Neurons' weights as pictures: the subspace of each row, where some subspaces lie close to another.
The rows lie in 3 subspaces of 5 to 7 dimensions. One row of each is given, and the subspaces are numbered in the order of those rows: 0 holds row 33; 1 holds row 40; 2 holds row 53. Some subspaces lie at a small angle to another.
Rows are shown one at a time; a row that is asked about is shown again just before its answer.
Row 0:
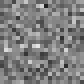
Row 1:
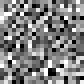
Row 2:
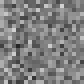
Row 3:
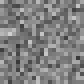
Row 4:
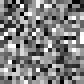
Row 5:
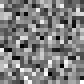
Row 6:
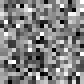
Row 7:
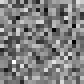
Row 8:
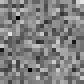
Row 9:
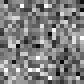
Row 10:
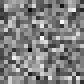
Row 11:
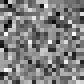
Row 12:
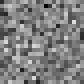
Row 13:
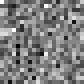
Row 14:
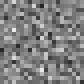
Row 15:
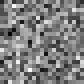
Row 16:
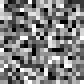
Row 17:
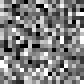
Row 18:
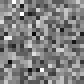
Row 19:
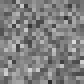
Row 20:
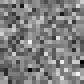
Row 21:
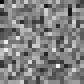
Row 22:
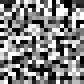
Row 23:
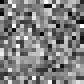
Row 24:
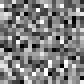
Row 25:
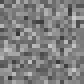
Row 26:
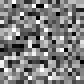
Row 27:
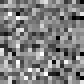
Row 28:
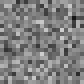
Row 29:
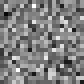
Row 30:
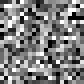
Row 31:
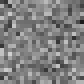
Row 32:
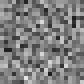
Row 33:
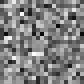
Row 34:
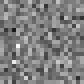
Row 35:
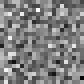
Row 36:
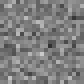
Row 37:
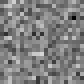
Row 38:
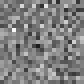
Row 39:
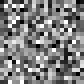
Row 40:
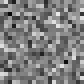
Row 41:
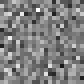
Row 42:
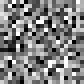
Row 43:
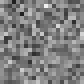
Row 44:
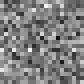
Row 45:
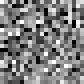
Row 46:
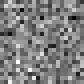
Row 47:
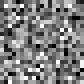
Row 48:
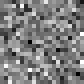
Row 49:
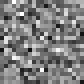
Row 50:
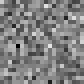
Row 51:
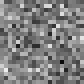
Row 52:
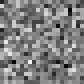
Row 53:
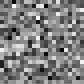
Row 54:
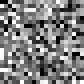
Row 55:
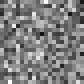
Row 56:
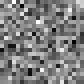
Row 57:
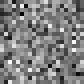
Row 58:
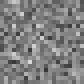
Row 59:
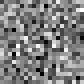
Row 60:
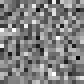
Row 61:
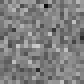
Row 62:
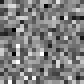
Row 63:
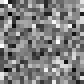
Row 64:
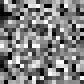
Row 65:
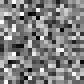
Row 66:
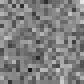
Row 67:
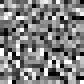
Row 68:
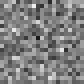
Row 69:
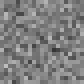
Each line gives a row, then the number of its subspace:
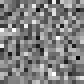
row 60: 2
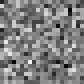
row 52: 0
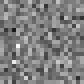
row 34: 0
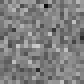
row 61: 0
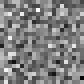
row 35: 0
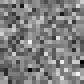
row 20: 1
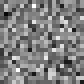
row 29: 0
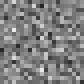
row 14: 0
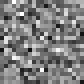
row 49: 0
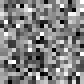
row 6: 1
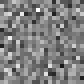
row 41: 2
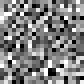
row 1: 0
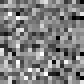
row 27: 0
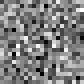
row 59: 1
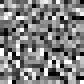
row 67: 0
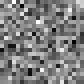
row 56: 0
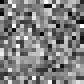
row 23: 1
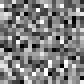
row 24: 2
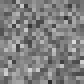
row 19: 1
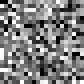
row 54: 1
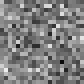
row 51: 1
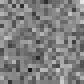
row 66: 1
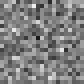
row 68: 2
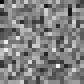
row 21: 0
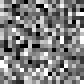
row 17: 2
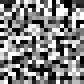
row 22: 2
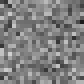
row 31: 1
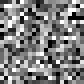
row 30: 1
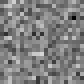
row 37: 0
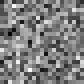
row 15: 2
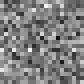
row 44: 1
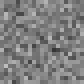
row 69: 1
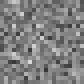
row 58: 1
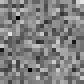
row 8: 2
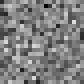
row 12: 0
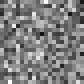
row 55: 1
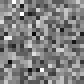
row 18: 0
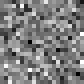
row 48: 1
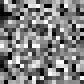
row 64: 1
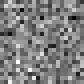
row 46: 2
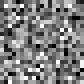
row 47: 2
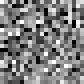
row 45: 2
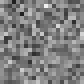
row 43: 0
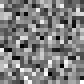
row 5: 2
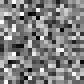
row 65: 0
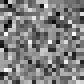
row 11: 1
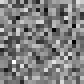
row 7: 2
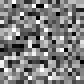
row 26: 2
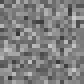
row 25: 0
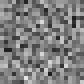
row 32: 2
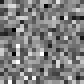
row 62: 0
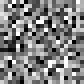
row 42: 2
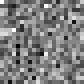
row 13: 0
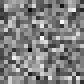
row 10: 1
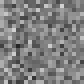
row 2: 0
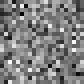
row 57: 1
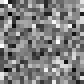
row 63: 1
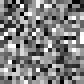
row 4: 1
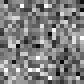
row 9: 1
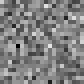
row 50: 1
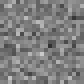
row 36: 0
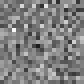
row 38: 2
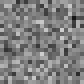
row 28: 2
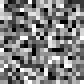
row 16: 2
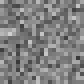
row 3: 2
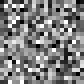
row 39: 2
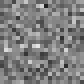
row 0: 2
